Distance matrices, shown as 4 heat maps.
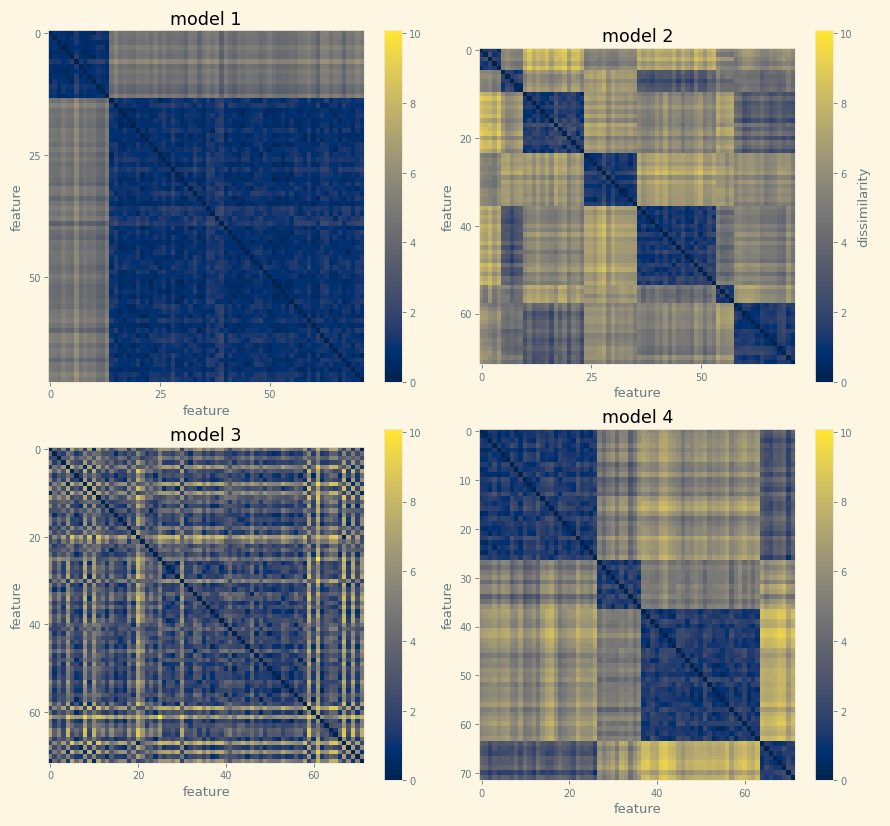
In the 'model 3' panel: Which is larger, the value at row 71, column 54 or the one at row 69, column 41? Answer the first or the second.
the first
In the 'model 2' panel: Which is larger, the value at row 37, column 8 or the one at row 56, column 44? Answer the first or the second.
the second
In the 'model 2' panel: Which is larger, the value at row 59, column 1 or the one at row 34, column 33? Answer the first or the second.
the first
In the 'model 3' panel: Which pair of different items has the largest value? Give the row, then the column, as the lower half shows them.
61, 25
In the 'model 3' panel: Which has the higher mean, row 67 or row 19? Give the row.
67
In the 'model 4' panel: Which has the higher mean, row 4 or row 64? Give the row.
64
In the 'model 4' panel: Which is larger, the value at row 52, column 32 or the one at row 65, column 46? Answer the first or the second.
the second
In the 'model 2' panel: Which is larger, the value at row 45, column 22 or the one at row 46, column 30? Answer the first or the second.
the second
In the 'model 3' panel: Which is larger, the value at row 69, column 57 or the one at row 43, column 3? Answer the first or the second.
the first
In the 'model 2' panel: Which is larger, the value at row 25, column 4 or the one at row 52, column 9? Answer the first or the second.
the first
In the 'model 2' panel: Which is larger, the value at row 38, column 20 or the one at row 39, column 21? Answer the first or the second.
the second
